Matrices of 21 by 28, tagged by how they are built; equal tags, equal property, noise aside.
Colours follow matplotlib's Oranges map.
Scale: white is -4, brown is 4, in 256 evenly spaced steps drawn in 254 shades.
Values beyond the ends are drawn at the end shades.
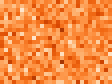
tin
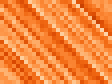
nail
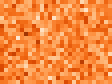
tin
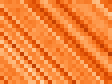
nail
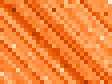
nail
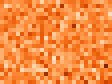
tin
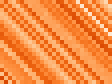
nail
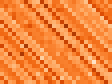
nail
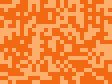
tin
